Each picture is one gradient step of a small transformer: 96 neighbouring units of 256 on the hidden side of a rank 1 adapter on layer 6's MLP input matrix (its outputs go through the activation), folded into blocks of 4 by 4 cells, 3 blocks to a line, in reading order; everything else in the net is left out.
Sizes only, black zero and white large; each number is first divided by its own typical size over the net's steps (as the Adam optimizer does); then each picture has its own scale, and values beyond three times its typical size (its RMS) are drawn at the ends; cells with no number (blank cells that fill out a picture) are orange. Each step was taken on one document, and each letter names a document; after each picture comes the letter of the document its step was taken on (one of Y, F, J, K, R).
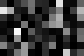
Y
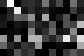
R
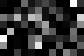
R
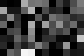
Y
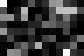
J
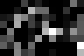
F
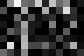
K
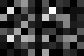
Y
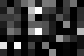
F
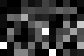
R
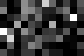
K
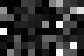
J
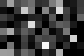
K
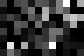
K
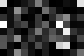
Y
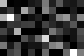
Y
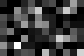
R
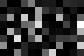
R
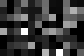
K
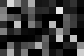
K
